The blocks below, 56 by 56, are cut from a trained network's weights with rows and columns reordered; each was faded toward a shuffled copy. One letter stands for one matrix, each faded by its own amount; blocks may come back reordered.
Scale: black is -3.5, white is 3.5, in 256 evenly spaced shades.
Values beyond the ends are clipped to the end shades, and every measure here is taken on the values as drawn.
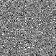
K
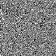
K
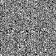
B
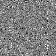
K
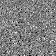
B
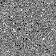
B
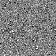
K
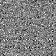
K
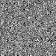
B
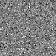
K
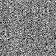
B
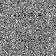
B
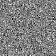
K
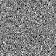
K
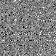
B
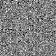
B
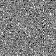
K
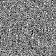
K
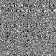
B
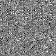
B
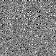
B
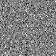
K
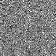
K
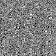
B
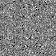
B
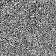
K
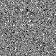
K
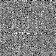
B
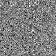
K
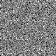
K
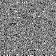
B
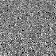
B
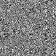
K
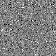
B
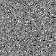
B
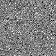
K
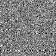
B
